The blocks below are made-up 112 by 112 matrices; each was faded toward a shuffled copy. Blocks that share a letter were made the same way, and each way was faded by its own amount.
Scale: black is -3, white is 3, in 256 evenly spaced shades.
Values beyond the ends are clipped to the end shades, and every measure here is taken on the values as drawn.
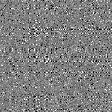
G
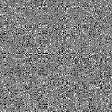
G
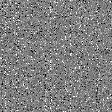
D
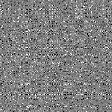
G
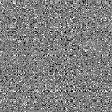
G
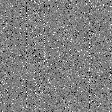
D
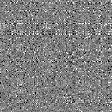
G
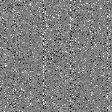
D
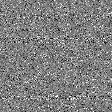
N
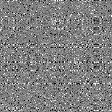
G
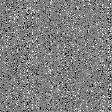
D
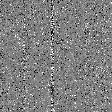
D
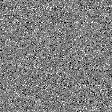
N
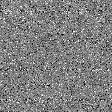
N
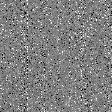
D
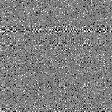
G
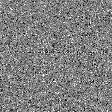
N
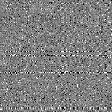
G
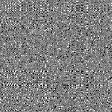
G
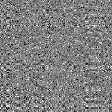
G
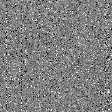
D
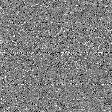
N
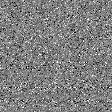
N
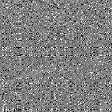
G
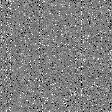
D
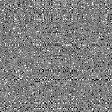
G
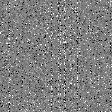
D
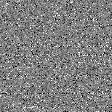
N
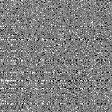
G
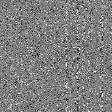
D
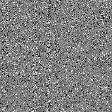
D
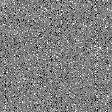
D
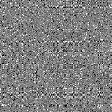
G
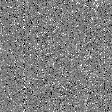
D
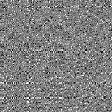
G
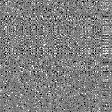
G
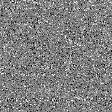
N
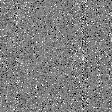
D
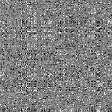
G
